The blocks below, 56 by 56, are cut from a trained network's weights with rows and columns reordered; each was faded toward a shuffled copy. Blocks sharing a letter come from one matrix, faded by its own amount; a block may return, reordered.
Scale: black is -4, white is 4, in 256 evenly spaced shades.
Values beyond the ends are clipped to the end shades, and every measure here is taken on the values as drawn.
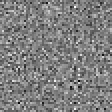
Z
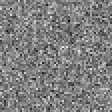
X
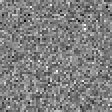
X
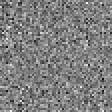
Z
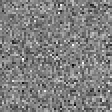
Z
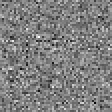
Z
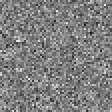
X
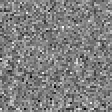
X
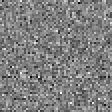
X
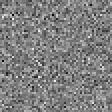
Z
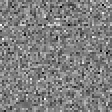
X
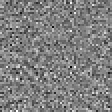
Z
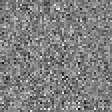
Z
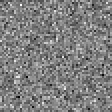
X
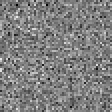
Z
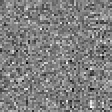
Z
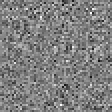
Z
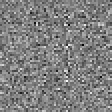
Z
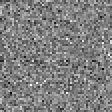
X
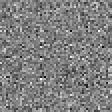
Z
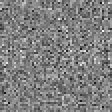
Z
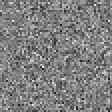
X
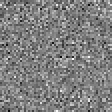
Z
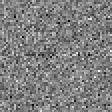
X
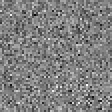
Z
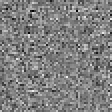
Z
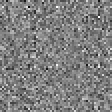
Z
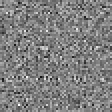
Z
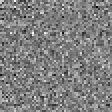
Z
